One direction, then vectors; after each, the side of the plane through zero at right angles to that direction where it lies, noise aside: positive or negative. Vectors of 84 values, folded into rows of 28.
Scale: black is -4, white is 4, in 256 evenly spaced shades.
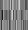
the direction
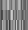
positive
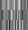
positive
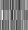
negative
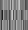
positive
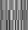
positive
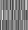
negative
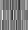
negative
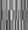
positive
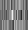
positive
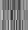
negative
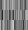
positive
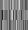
positive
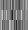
negative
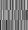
negative
